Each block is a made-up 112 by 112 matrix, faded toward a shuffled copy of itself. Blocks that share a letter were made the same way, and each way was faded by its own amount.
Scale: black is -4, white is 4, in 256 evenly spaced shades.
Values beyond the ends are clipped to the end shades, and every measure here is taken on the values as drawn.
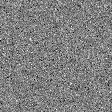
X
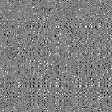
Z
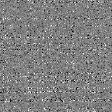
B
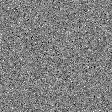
X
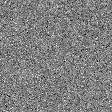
X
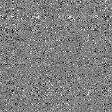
B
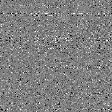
B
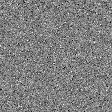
X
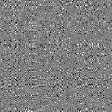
Z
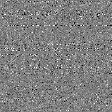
B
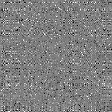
Z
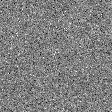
X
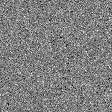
X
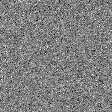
X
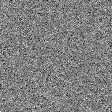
X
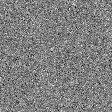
X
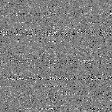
B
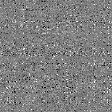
B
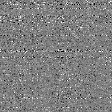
B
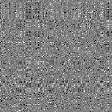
Z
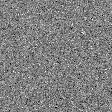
X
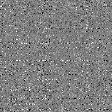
B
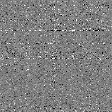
B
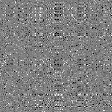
Z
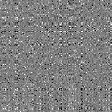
Z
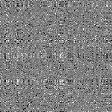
Z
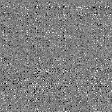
B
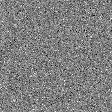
X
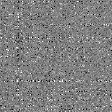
B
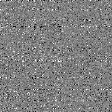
B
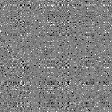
Z
